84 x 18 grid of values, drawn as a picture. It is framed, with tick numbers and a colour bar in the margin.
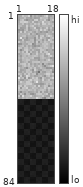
The table splits into 2 rows of 1 panel. Panel 1,1: high, fine-grained. Panel 2,1: very low, checkered, faint in contrast.
